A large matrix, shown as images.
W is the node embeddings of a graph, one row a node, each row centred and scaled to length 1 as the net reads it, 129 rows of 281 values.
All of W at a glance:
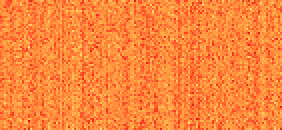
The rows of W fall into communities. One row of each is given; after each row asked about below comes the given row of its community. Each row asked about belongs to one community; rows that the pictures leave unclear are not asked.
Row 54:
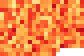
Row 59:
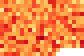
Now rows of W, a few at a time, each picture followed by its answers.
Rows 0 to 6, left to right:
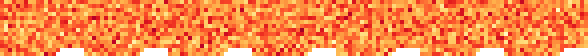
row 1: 54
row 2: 54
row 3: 54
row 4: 54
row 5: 59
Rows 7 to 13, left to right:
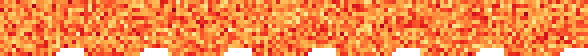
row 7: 54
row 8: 54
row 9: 59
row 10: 54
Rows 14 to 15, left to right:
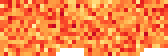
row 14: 54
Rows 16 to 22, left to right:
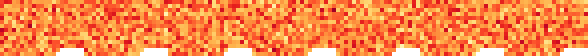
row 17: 54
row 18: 59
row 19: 59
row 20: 59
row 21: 54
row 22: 59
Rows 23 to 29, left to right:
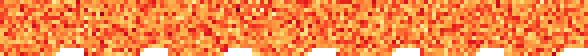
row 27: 59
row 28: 59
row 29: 59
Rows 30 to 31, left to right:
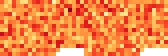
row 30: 59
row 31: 54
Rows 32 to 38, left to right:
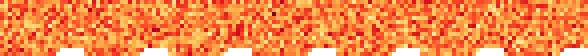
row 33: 54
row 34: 54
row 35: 59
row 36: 59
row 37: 59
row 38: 54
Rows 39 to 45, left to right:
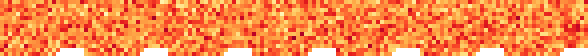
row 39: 54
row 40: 59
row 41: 59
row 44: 59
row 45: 54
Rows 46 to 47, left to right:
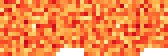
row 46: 59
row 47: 59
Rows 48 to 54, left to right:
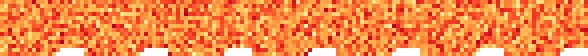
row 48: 59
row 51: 54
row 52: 54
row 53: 59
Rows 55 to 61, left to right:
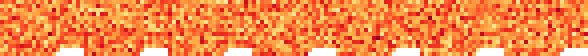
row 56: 59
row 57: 59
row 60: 59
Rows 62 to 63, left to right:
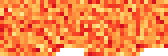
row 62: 59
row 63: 59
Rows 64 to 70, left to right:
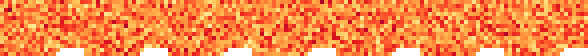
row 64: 54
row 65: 59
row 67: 59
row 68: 59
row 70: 54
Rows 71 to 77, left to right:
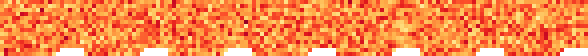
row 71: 59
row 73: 59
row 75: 59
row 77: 54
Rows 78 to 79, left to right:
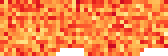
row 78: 54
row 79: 54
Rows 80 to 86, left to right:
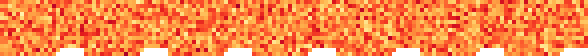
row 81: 59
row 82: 59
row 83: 54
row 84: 54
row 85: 54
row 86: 59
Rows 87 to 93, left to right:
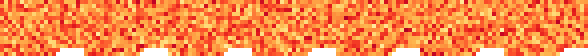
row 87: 54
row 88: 59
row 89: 54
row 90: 54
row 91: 59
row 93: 59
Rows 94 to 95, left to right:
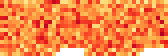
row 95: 59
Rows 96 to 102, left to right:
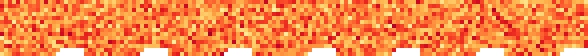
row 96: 54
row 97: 59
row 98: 54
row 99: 59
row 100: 54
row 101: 54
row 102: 59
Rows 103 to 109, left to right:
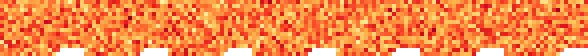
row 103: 59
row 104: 59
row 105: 59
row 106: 54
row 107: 54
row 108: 54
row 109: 54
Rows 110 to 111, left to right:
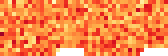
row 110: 59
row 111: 54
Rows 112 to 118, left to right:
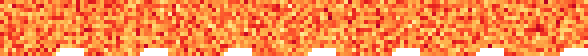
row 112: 59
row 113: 59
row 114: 59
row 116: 59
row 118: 59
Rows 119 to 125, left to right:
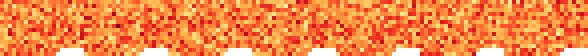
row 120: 54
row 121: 59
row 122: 54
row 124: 59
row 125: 54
